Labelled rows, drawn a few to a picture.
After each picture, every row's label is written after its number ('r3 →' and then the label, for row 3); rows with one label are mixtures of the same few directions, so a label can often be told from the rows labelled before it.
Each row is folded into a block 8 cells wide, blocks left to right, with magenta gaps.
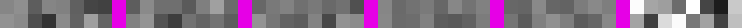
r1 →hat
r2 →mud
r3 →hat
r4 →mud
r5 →hat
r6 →mud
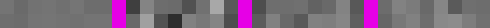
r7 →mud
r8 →mud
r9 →mud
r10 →mud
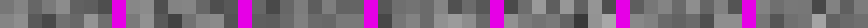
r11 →hat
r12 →hat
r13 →mud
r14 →mud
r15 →hat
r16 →hat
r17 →hat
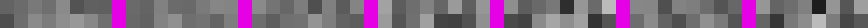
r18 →mud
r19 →hat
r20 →hat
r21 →mud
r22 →hat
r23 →hat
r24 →hat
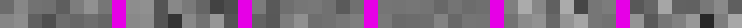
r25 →mud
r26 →hat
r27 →mud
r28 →hat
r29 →mud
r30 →hat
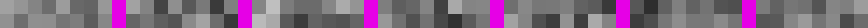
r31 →mud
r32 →hat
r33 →mud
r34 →mud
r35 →hat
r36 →mud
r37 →hat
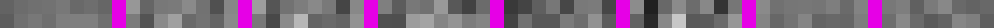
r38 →mud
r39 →mud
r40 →mud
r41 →mud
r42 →mud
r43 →mud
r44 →mud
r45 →hat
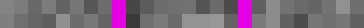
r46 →hat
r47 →mud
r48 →mud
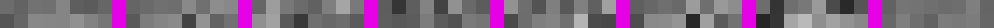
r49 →mud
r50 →hat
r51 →mud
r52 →mud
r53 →hat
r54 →hat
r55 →mud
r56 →mud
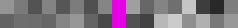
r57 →hat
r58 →mud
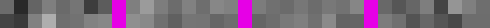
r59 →mud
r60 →mud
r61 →hat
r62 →mud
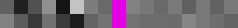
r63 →mud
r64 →hat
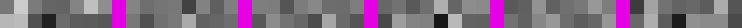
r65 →mud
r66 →hat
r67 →hat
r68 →hat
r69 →hat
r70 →mud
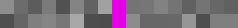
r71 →hat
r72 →hat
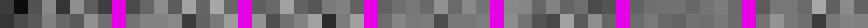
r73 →mud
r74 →hat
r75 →hat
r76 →hat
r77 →hat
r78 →mud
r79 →hat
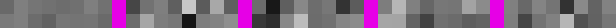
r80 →mud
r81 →hat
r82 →mud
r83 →mud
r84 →hat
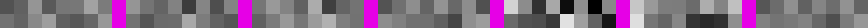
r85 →hat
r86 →hat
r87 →mud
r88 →hat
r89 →hat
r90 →mud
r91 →hat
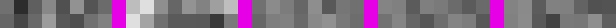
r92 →mud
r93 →mud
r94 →mud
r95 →hat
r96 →hat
